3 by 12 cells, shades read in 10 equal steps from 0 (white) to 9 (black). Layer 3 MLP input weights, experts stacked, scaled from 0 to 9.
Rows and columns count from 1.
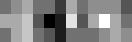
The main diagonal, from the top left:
5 3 2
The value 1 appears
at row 2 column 7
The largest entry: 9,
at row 2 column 5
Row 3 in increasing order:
2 3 3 4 4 5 5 5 5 5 6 8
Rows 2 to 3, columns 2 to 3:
3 2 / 3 2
